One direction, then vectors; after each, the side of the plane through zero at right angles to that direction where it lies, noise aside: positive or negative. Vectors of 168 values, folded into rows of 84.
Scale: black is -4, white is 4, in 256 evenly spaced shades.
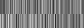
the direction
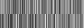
negative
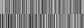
negative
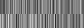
positive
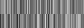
negative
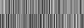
negative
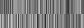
positive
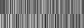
positive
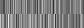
positive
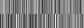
negative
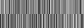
negative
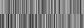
negative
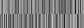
negative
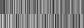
positive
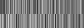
positive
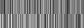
positive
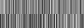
negative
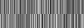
positive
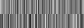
negative
